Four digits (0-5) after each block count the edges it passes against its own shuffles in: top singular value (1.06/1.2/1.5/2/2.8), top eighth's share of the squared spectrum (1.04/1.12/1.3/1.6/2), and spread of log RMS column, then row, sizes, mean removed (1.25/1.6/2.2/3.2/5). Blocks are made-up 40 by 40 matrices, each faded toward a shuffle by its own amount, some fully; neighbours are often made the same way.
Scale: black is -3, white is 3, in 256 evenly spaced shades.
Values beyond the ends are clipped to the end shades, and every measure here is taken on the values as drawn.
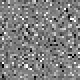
3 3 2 1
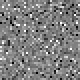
2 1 0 1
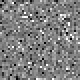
1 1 0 0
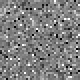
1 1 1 0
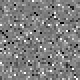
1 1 0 0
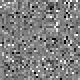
3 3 1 1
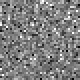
1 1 0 0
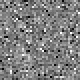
2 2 0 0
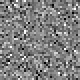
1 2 0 0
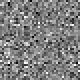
3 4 1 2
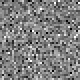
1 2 0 0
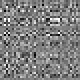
4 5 3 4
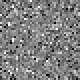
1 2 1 0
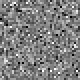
0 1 0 0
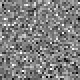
0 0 0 0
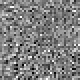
3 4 2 2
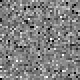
0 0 0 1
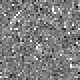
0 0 0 0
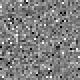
0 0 0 0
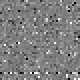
2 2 1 1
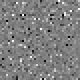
1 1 0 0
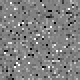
0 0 0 0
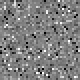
1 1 0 1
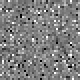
1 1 0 0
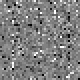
2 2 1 0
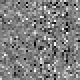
1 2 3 0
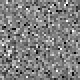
0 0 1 0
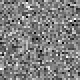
0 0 0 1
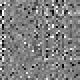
4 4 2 2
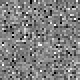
2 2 0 0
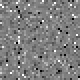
2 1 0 0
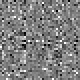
3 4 2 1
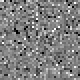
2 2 1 0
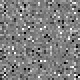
2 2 1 0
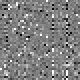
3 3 2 0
